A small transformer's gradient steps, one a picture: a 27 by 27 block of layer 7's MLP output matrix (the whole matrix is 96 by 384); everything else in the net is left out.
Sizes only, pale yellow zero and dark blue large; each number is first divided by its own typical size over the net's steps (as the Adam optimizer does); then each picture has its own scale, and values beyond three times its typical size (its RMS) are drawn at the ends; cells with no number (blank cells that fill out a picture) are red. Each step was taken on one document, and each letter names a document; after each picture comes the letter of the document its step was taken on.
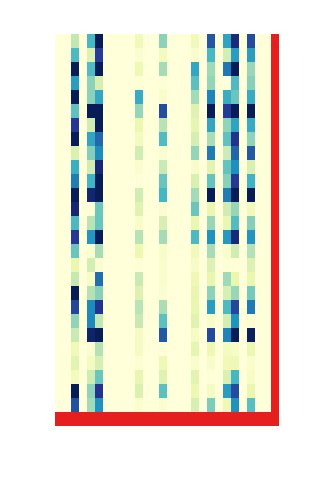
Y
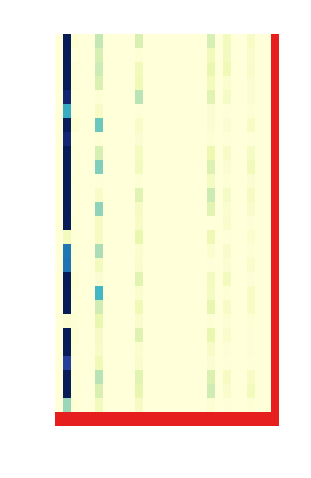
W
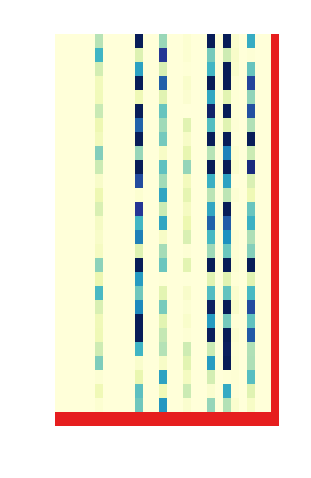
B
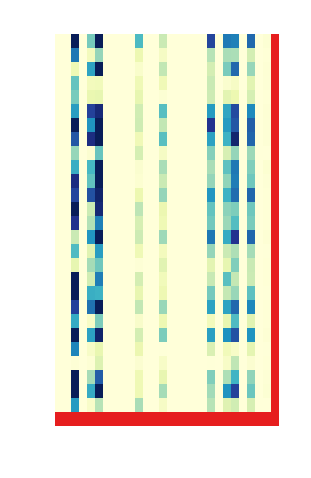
Y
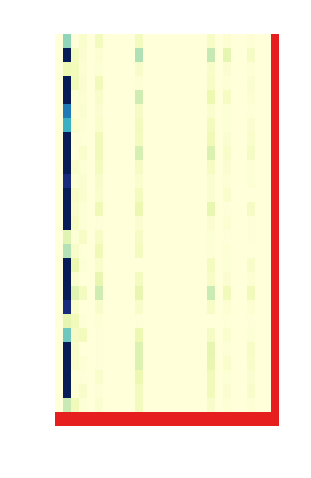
W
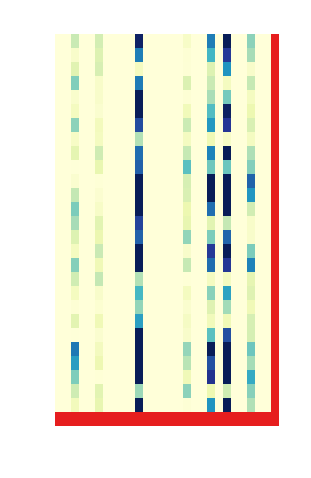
B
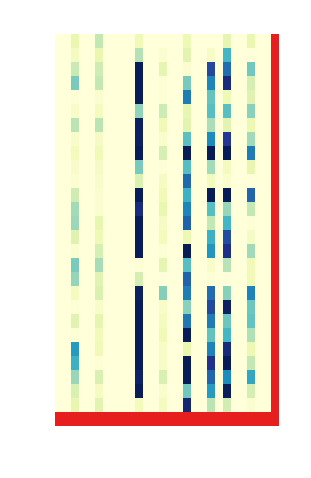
B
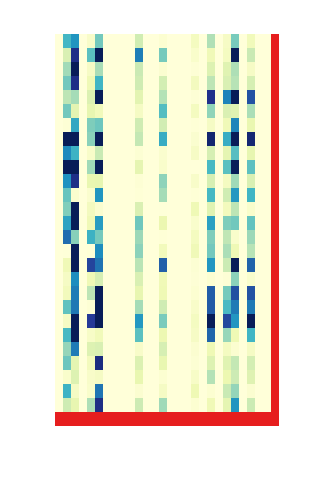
Y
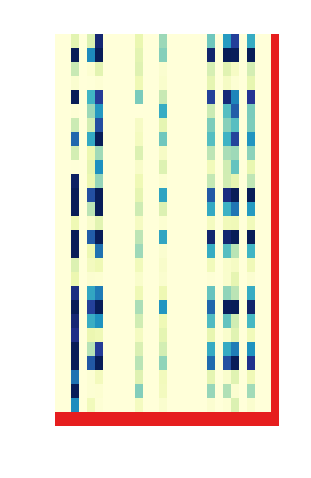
Y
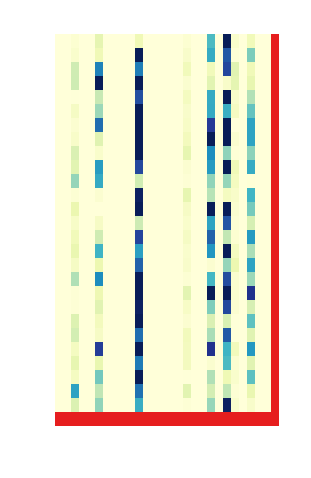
B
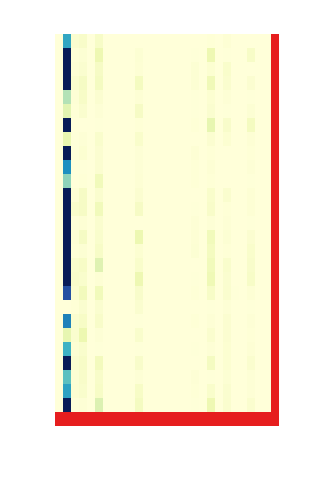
W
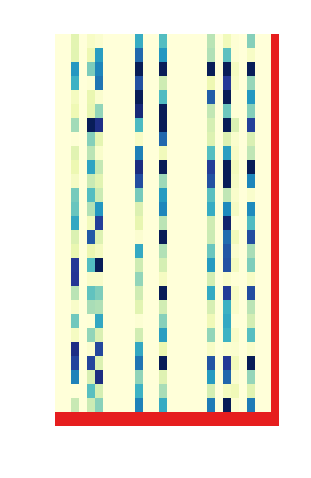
B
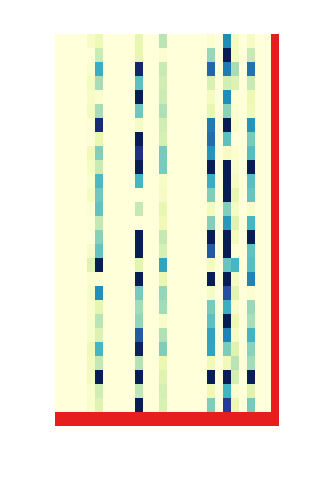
B
